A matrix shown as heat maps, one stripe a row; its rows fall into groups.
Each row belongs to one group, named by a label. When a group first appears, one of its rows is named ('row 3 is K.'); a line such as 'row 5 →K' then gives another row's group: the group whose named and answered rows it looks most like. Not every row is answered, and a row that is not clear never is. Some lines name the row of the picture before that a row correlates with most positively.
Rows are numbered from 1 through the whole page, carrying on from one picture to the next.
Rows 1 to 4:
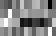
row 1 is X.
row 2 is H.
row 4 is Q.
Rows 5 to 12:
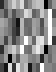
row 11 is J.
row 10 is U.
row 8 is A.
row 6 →Q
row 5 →U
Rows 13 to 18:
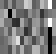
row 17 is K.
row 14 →J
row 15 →A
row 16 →X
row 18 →X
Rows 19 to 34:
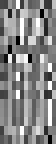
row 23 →A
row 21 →U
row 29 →K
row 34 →X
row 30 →Q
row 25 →H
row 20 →J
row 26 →Q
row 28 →Q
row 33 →U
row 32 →Q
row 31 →Q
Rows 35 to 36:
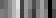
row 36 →K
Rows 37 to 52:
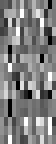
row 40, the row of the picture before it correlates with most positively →35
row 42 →J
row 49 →J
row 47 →X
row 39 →H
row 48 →J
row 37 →X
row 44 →H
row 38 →U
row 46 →A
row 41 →K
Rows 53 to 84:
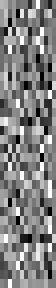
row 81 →U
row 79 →X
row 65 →X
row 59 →X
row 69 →H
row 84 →H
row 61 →J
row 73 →Q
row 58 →H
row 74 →A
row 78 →Q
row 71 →H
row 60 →X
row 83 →X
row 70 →J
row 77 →A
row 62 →X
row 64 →K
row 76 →K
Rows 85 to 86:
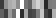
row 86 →K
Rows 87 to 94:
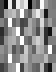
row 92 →Q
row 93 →H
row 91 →U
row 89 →H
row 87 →H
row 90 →K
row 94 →K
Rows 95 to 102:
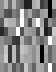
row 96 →X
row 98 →K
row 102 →Q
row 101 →J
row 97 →U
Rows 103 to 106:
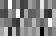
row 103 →H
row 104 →K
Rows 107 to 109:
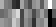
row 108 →K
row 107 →A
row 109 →K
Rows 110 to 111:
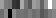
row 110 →A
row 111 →J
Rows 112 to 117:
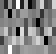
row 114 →X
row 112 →K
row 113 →J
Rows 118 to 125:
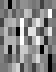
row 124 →X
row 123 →J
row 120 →U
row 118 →J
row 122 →U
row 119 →Q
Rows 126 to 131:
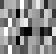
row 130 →A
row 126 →U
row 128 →H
